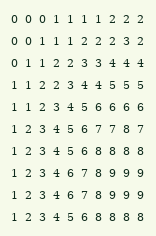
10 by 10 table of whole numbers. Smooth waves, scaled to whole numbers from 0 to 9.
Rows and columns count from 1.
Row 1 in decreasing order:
2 2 2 1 1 1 1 0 0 0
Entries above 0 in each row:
7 8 9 10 10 10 10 10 10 10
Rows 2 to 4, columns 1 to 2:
0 0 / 0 1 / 1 1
